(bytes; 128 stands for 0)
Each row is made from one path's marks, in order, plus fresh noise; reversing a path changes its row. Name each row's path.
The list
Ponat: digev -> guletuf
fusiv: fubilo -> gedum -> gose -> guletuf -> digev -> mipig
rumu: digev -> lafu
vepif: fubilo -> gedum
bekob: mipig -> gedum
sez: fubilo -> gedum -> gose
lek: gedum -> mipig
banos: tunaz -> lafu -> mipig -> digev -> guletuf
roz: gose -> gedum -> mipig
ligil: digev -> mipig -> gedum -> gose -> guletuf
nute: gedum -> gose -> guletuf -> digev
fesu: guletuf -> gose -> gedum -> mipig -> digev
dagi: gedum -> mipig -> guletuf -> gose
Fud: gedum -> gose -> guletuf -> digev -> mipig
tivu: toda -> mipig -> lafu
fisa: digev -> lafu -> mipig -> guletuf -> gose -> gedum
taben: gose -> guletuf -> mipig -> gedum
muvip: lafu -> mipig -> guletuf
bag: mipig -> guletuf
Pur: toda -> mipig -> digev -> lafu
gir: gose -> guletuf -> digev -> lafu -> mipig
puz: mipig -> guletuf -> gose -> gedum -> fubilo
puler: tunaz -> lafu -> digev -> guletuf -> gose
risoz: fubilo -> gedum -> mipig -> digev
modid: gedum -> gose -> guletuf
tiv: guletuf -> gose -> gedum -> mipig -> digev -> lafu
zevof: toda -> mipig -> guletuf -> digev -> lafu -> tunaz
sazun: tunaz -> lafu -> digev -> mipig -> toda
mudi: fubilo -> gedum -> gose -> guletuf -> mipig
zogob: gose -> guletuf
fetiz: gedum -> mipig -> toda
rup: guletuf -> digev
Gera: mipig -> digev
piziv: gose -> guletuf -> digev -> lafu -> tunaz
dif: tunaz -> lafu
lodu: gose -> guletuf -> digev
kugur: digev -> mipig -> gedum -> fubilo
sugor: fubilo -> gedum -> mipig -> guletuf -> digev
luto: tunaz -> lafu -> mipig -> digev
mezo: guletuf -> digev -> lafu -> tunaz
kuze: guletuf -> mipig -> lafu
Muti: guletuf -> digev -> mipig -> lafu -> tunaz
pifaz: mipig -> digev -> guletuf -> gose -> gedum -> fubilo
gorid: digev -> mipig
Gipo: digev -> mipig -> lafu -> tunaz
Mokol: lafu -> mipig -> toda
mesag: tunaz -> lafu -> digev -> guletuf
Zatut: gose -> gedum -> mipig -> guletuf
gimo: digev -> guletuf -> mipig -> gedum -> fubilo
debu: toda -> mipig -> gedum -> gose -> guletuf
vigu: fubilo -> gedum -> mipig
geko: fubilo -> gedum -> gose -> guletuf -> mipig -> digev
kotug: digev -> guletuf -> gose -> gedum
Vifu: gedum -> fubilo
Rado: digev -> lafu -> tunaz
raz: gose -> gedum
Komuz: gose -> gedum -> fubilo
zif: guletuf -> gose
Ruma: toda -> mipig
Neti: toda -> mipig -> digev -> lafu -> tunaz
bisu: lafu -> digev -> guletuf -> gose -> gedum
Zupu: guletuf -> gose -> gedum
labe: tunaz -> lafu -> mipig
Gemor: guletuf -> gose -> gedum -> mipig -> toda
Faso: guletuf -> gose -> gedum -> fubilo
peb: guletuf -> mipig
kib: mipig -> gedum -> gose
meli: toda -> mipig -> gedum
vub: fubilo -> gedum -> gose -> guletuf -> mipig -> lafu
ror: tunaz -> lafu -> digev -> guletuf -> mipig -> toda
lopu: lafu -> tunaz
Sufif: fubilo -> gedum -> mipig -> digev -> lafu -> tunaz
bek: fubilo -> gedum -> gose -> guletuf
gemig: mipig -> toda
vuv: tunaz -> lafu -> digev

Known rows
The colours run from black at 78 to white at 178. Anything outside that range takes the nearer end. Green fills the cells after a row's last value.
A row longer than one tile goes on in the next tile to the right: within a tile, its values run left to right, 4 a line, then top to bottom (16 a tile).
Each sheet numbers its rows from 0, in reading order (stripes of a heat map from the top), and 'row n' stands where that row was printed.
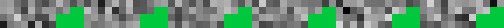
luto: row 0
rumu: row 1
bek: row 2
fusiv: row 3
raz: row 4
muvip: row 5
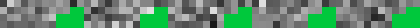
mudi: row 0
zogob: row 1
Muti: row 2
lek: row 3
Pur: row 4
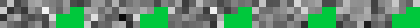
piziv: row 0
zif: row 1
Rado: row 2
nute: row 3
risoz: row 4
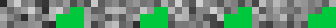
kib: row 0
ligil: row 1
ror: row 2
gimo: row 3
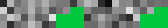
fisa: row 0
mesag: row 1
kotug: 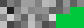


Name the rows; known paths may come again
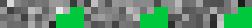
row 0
Zatut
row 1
fusiv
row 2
lopu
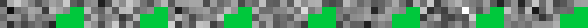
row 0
puz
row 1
Ponat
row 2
Zupu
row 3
nute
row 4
vigu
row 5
piziv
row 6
rumu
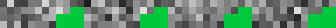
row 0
modid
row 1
kib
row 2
gimo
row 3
Neti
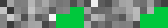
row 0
fisa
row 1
Fud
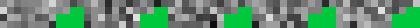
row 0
lodu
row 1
labe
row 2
Muti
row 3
luto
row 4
gorid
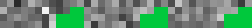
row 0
Rado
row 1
tiv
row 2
mudi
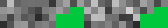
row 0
tivu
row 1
ror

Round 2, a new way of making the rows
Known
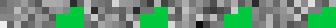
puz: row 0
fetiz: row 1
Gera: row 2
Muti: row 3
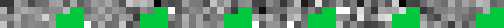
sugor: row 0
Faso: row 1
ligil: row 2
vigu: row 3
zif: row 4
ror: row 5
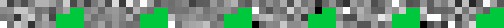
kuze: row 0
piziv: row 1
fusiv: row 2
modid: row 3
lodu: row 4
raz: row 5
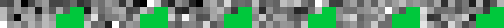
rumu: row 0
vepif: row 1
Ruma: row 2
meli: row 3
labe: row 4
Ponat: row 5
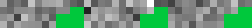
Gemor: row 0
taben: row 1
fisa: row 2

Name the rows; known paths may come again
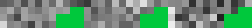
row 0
puler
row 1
zevof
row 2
Ponat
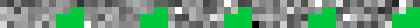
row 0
mudi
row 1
tiv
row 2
lodu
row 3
Zupu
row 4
bekob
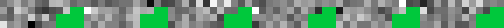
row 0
Gera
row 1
dagi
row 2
mezo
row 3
debu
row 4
taben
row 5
Neti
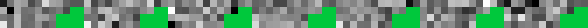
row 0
kugur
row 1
kuze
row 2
modid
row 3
fusiv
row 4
Faso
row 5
meli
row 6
Ruma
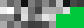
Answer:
zif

